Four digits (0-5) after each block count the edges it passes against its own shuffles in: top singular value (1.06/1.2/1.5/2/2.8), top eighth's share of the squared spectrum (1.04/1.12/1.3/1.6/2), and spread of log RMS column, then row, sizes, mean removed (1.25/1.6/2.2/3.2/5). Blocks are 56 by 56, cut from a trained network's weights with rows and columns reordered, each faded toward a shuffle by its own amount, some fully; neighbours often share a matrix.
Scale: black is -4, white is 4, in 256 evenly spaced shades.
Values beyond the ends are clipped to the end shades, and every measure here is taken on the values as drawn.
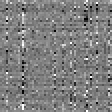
3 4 3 0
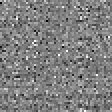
2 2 2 0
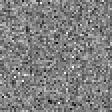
1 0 0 0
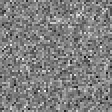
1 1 0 0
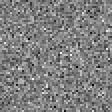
0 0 0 0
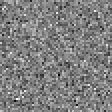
1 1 0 0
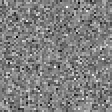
0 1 0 0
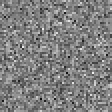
0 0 0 0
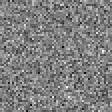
2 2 0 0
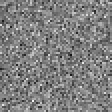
0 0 0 0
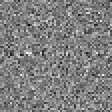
3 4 0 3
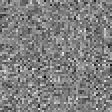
3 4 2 2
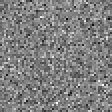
0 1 0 0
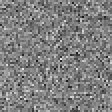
1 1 0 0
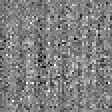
3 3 0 2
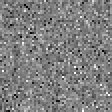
0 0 0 0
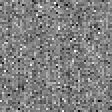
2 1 0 0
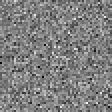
2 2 0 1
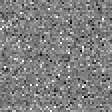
1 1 0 0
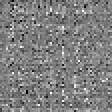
2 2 3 0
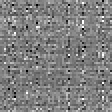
3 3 3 1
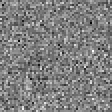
2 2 0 1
